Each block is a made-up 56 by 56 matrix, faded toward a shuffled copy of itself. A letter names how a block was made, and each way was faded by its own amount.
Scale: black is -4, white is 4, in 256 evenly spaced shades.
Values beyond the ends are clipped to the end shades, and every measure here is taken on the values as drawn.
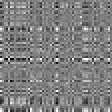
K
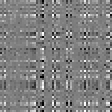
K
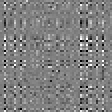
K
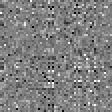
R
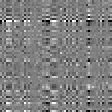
K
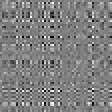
K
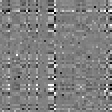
K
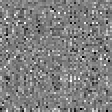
R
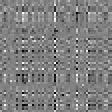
K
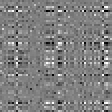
K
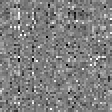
R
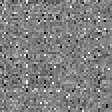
R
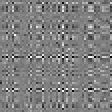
K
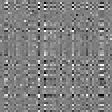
K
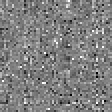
R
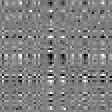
K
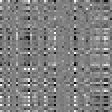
K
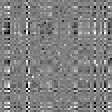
K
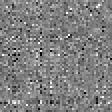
R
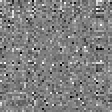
R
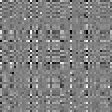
K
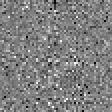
R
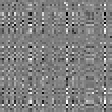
K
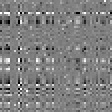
K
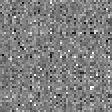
R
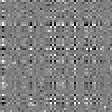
K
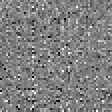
R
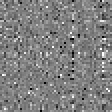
R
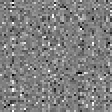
R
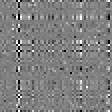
K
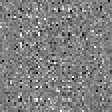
R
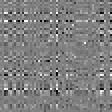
K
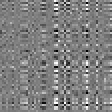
K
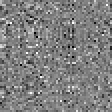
R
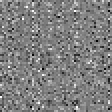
R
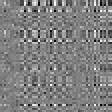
K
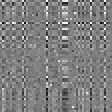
K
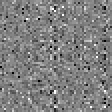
R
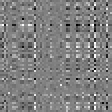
K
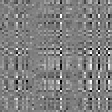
K
